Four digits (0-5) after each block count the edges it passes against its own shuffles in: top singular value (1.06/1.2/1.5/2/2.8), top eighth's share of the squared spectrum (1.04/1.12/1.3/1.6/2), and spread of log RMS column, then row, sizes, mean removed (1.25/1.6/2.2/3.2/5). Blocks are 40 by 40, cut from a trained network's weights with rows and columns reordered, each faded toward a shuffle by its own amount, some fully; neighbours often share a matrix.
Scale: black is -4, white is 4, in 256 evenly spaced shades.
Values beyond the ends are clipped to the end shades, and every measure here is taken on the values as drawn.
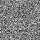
2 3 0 1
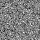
0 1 0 0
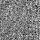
2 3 1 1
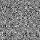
3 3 1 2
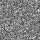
0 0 0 0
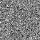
0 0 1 0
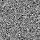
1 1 0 0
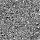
0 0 0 0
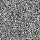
0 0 0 0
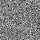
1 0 0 0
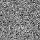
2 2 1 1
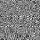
3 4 1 2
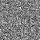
2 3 1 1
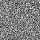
2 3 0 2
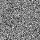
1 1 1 0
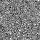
1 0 0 0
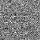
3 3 1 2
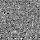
1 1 0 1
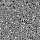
0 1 0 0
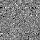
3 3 0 1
